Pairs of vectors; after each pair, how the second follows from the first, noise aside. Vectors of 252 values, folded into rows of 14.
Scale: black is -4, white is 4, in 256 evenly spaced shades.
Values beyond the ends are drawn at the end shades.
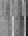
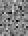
shuffled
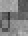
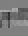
partly zeroed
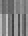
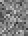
shuffled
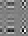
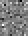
shuffled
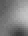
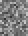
shuffled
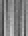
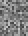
shuffled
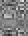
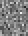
shuffled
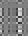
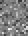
shuffled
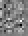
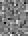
shuffled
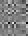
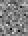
shuffled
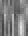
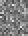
shuffled
